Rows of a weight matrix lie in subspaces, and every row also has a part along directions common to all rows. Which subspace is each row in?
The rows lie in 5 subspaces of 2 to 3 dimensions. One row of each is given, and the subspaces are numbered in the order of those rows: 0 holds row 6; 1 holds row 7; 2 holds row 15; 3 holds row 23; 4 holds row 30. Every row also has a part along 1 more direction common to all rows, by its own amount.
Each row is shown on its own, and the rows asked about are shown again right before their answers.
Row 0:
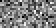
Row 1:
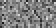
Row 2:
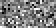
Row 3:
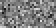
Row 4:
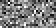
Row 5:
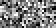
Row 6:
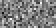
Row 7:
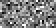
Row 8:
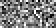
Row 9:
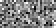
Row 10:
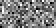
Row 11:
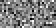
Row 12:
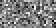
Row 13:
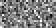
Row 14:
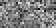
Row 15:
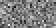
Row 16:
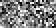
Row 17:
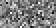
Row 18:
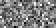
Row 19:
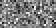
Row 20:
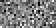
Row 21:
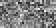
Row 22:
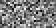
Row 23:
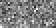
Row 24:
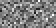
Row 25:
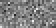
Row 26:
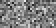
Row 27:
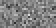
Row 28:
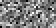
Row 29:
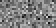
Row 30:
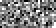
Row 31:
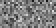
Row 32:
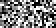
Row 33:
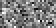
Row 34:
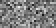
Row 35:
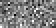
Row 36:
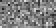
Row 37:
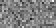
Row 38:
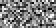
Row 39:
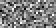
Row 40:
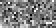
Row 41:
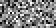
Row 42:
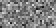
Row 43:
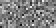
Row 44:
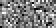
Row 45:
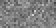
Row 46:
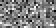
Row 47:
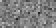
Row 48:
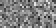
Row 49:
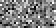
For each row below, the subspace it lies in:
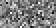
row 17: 3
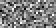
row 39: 2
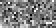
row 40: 3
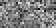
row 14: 1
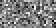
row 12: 4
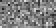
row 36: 4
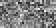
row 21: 1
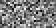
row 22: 2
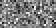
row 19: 4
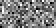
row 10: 3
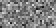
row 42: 1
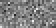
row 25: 3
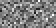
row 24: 2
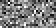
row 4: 1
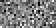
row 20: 3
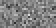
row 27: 1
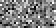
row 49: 4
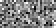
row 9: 4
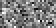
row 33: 0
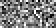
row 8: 2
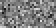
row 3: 0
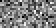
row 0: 0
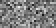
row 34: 2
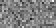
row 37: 3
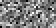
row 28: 4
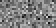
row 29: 0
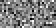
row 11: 3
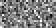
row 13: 2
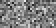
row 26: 2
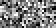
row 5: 1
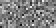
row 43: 3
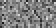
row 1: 2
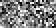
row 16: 1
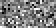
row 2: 0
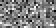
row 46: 4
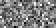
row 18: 0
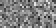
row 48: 0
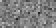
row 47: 4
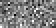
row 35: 3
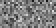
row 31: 0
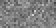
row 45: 1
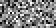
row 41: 3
